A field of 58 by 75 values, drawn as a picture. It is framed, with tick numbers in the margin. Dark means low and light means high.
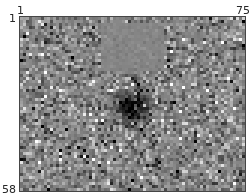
Average level on the scale: 50%. Ninth with the lowest average: centre. Odd patch: calmer, in the top middle. Stripes: none. Odd rows or columns: none. Calmest part: top middle. Dips: one, in the centre.
